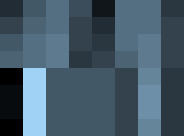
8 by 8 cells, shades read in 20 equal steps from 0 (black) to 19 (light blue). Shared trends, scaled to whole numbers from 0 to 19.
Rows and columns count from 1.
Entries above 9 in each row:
3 3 4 3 2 2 2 2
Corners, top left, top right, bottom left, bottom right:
4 5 0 5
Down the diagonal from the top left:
4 9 11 5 8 6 13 5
